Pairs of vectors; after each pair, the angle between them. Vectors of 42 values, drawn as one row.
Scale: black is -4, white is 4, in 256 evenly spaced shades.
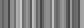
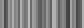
partly aligned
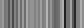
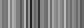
partly opposed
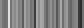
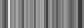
nearly parallel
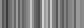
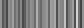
partly aligned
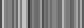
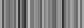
nearly opposite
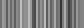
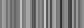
nearly parallel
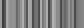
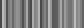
nearly opposite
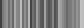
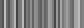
orthogonal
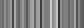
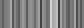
nearly parallel
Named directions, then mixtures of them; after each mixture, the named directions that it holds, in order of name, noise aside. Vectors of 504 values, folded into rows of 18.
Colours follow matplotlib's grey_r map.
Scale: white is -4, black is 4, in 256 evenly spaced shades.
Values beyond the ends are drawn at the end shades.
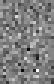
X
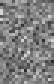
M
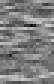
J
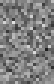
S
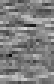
J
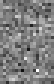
J, X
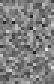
S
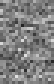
J, M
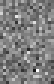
M, X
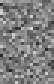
M, S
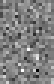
X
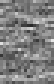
J, M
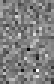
X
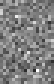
M, X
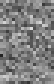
J, S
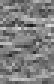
J, S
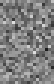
S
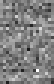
J, X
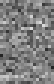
J, S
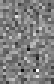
X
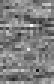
J, X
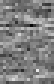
J, X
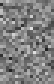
M, S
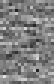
J, X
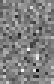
X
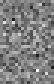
S, X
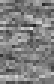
J, S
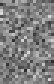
M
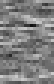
J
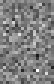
S, X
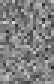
M, S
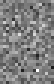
S, X
